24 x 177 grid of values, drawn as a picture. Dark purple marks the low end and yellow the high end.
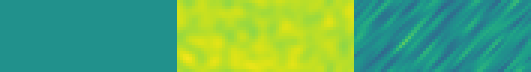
The table splits into one row of 3 panels. Panel 1,1: middling, flat. Panel 1,2: very high, blotchy, faint in contrast. Panel 1,3: middling, slanting up to the right.
